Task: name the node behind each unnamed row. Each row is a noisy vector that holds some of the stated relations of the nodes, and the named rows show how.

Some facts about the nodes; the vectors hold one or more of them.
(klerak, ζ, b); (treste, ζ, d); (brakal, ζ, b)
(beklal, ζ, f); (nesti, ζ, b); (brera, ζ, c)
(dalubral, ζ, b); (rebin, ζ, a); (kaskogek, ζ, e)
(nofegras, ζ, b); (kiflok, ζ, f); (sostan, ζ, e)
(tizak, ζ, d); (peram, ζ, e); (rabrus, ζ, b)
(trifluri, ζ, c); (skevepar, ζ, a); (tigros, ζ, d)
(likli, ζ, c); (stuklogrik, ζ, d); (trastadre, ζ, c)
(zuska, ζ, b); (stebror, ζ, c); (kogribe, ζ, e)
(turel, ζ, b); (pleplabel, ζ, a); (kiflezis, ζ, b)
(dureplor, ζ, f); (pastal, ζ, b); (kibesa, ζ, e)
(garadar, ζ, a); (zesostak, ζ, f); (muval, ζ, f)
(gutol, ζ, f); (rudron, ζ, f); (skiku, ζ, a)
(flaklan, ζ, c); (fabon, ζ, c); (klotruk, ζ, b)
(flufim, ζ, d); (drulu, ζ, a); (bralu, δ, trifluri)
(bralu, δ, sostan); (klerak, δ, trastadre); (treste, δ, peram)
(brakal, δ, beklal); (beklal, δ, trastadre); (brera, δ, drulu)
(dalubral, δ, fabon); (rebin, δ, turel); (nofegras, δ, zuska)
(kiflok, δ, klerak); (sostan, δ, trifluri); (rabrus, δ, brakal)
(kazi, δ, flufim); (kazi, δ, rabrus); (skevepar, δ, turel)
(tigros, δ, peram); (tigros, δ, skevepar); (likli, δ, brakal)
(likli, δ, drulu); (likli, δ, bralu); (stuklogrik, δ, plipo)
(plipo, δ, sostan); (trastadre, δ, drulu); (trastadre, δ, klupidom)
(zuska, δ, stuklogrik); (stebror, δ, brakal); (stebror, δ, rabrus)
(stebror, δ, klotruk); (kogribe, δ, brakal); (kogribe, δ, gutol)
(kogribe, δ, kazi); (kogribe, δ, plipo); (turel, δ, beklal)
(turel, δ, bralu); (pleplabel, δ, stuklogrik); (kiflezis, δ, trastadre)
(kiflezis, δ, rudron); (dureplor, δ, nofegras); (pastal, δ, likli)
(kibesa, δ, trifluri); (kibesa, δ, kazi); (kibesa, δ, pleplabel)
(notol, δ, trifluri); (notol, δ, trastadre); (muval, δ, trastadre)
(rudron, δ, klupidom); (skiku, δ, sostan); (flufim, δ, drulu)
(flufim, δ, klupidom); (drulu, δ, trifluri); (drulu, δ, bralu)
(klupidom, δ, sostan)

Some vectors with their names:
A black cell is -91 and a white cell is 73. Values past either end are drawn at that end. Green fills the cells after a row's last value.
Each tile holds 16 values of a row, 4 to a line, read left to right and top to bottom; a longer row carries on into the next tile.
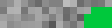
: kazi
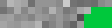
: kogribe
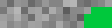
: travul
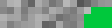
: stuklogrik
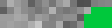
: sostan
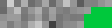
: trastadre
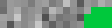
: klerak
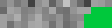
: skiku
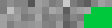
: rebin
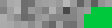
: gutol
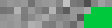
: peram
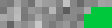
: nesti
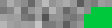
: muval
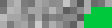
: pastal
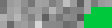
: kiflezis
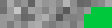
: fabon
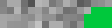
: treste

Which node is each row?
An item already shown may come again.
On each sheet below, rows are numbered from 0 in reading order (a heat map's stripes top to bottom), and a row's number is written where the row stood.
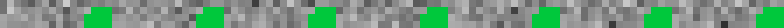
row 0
drulu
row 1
kaskogek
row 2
skiku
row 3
plipo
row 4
gutol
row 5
rudron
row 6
rudron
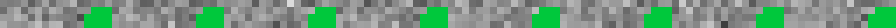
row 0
notol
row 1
bralu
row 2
pleplabel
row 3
plipo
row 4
tigros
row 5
kiflok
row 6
trastadre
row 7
kogribe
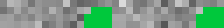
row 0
kogribe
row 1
flufim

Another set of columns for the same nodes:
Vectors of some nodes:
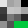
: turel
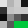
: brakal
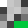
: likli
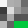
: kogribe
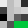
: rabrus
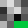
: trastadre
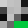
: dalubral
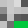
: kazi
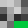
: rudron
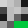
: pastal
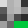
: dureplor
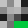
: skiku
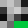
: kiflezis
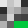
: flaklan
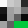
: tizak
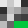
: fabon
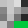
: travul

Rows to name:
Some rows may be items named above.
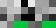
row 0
garadar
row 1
stuklogrik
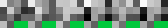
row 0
sostan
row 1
kibesa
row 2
kazi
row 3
tizak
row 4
plipo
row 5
tizak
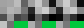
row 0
klupidom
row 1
klerak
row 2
klerak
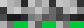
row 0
beklal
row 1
bralu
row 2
muval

